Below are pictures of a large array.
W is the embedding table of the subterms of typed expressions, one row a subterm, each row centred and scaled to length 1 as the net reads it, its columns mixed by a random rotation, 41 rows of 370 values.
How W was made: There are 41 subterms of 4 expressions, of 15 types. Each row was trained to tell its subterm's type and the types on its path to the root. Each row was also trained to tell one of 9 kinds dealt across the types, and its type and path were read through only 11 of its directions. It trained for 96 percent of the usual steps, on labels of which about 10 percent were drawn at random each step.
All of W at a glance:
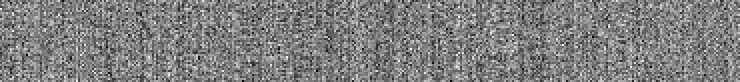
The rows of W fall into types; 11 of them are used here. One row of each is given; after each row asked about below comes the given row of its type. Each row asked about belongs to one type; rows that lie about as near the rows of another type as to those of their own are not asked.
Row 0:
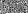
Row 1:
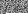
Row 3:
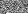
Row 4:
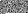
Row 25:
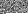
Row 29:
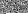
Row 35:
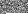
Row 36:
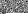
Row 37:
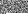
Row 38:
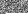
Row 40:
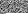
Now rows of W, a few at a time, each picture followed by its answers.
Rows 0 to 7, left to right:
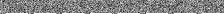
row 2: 3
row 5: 36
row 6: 38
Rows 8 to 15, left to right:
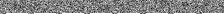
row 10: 35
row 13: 36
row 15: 38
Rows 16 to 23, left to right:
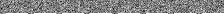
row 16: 40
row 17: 25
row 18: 3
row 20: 40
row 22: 37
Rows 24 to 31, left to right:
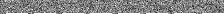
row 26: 3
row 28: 29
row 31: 37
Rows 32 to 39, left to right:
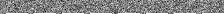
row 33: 37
